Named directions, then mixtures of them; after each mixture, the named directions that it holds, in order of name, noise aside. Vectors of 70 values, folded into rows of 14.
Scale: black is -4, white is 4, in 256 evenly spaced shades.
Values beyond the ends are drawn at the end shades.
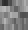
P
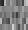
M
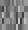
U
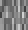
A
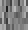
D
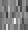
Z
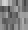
P, Z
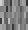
D, M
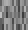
A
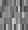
A, Z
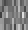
A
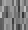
A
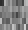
M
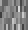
A, Z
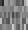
M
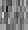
D, U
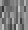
A, U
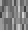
A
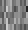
D, Z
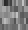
M, P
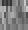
D, P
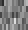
M, Z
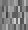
U, Z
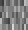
A, M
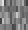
M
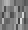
P, U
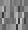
U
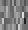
A, U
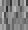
D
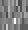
Z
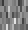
M, Z
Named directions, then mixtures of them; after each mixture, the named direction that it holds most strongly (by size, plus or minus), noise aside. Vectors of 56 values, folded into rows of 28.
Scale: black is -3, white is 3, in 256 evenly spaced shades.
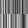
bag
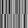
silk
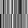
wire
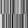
silk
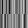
silk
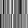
wire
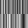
bag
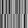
silk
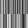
bag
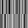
silk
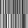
bag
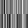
bag
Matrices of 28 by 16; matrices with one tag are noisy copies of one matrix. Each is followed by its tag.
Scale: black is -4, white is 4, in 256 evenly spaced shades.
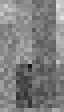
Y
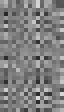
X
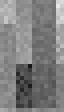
Y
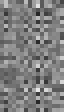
X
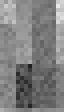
Y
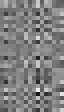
X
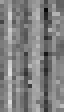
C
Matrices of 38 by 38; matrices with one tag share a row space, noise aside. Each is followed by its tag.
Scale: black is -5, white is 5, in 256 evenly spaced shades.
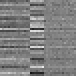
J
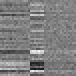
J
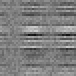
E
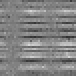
E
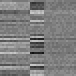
J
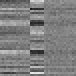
J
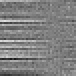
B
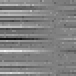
B
